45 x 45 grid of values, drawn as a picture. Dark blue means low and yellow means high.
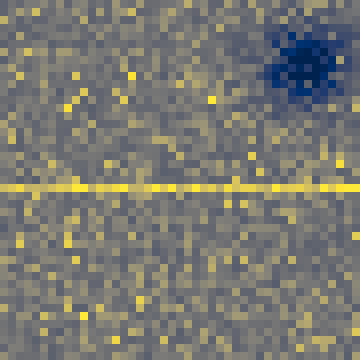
Ninth with the lowest average: top right. Odd lines: row 24. Dips: one, in the top right. Histogram: heavy tails on both sides.
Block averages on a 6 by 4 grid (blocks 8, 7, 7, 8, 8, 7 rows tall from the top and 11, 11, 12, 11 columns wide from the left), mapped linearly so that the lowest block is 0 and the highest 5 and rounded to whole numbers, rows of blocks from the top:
4431
4440
4444
5555
4444
4444
